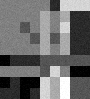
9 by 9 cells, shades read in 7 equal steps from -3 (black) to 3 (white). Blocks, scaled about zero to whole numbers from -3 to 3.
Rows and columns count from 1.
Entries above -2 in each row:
8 7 7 7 7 5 7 5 5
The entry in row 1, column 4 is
0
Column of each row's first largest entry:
7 5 7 5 5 5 6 7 7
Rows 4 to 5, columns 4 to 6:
-1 1 -1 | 0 1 0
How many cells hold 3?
2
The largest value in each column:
0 0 0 0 2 2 3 2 2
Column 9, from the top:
2 -2 -2 -2 -2 -1 -3 -1 -1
